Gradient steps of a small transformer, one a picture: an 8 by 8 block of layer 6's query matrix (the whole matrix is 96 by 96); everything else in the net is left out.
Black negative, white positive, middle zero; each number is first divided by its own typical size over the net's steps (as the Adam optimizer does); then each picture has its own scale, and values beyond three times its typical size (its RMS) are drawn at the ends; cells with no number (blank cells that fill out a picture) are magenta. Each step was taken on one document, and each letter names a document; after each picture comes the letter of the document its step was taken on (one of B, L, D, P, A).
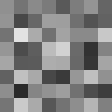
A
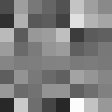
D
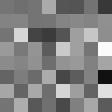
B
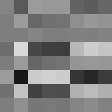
B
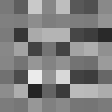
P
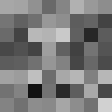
P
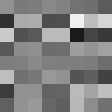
D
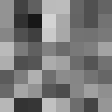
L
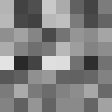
L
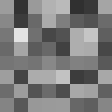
B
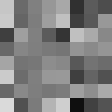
D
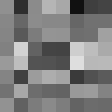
P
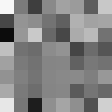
D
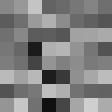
L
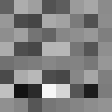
L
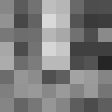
L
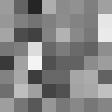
B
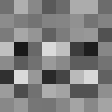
P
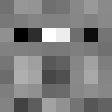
A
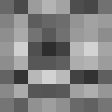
B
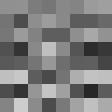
P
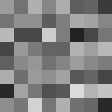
D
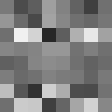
A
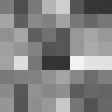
P
